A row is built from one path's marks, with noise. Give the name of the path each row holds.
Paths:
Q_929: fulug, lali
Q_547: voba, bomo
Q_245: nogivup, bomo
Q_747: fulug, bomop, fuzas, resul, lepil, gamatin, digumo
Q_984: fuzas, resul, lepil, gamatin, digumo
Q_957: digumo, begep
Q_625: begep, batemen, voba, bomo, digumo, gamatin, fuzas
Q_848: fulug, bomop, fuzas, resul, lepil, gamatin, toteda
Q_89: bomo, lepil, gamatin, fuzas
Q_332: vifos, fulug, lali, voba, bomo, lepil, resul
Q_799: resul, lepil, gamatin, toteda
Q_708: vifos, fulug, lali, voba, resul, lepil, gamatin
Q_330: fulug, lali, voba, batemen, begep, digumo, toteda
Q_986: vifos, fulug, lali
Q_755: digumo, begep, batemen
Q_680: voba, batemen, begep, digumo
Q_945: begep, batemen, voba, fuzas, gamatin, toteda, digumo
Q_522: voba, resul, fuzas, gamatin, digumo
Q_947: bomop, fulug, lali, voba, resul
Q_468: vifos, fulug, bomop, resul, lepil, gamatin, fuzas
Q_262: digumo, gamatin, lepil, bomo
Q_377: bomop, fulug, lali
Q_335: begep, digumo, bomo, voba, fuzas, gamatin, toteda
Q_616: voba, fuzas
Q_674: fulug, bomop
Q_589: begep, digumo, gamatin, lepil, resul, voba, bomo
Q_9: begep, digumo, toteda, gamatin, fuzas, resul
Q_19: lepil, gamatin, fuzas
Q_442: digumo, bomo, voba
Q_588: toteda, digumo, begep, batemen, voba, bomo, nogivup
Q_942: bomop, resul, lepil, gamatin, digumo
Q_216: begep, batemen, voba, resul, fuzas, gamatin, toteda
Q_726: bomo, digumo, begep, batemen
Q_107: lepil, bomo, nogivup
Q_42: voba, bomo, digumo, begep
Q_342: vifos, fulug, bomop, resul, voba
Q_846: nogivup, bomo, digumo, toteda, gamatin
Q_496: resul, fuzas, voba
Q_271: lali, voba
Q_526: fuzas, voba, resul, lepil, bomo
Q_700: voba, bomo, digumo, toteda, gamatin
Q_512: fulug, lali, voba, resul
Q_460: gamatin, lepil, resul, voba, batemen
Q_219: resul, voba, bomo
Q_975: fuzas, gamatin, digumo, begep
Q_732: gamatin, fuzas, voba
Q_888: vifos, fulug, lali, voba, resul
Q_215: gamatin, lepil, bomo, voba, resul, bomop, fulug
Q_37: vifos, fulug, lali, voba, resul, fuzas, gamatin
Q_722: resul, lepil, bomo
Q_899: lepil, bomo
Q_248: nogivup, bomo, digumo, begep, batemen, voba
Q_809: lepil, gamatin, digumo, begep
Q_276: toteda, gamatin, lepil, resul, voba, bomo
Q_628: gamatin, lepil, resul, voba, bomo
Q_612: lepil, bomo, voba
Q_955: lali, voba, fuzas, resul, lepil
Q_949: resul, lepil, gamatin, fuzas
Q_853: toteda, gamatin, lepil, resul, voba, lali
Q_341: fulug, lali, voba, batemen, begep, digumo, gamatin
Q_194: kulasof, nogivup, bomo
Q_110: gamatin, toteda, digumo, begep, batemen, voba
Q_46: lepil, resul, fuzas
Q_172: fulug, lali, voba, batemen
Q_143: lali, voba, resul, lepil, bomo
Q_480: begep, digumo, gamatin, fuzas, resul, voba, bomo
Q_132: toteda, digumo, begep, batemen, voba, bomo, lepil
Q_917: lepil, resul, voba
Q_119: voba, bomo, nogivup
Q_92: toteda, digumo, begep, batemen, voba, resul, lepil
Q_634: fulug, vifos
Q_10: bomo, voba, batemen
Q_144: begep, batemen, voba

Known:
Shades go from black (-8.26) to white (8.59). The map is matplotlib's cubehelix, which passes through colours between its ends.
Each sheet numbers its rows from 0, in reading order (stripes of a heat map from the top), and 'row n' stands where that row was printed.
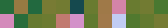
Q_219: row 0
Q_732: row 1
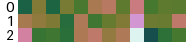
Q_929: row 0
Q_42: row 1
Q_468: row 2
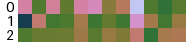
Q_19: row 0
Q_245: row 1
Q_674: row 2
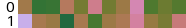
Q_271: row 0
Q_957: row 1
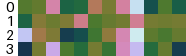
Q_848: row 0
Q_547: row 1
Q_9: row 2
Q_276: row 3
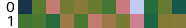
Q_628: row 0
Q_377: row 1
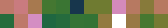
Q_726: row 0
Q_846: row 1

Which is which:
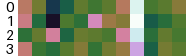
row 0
Q_480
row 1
Q_37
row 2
Q_589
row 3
Q_342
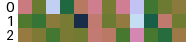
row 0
Q_809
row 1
Q_341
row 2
Q_986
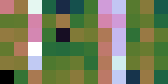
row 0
Q_92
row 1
Q_917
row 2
Q_330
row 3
Q_132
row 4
Q_700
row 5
Q_215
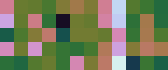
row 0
Q_949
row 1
Q_216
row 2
Q_172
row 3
Q_680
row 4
Q_708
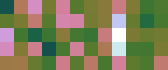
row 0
Q_899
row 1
Q_89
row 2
Q_522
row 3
Q_335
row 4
Q_634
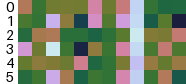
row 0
Q_955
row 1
Q_853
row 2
Q_248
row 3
Q_110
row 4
Q_442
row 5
Q_460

